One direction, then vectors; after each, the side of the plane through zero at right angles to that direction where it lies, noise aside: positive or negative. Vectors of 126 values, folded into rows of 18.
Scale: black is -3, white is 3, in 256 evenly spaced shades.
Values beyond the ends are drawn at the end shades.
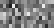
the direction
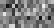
positive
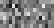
positive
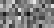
negative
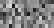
negative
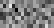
negative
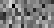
negative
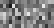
positive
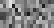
negative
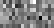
positive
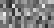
positive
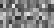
positive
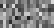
positive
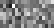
positive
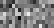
positive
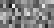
positive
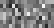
positive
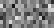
negative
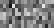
positive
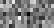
negative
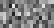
positive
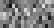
positive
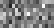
positive
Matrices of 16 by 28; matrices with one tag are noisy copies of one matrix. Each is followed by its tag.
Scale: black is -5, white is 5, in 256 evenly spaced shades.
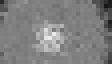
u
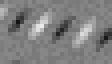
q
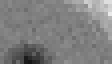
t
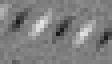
q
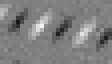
q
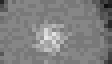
u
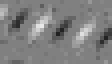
q
